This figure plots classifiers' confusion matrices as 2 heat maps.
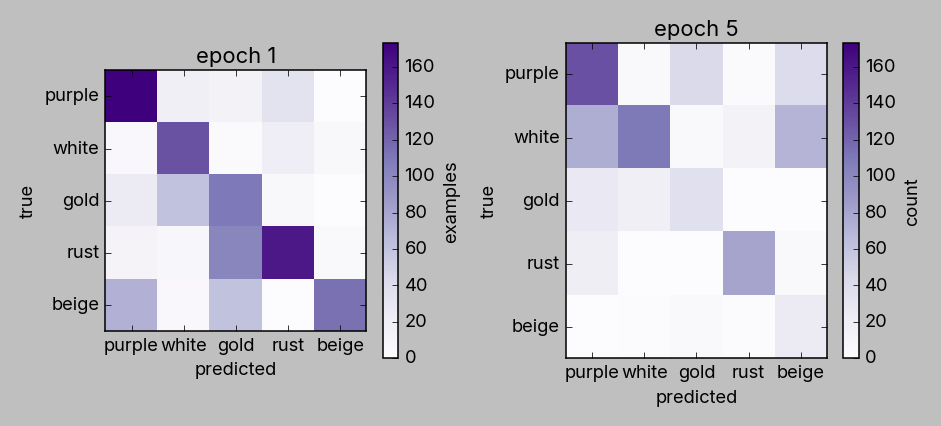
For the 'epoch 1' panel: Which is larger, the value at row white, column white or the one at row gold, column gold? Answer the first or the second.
the first
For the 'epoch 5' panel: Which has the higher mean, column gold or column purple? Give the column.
purple
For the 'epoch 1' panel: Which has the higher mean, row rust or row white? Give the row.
rust
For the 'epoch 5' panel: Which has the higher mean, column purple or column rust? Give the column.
purple
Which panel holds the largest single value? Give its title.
epoch 1
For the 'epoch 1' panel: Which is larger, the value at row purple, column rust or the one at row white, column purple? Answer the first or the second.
the first
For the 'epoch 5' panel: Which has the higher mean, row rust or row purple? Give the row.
purple
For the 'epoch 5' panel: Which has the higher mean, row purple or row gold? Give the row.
purple
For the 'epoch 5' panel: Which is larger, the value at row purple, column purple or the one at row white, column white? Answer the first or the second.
the first
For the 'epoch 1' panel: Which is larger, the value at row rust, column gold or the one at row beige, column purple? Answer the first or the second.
the first
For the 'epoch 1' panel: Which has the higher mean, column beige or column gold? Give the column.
gold
